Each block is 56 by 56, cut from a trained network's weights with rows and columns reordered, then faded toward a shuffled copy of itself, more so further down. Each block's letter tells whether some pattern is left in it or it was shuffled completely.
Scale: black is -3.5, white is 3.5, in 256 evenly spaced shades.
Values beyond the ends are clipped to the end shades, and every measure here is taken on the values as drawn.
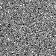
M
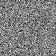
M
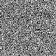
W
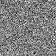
W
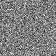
M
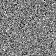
M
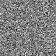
W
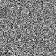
W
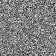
M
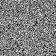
M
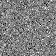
M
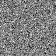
M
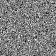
M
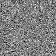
W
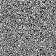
W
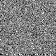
W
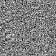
W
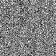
W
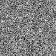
W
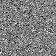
M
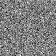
M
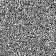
M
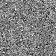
M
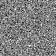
M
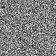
M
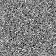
M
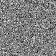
M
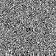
W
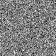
M
